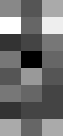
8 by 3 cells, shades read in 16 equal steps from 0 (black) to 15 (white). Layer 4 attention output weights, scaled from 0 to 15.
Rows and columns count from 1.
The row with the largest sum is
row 2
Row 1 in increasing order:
5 8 10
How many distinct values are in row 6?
3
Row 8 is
10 6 10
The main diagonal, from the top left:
8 6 7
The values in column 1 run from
3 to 15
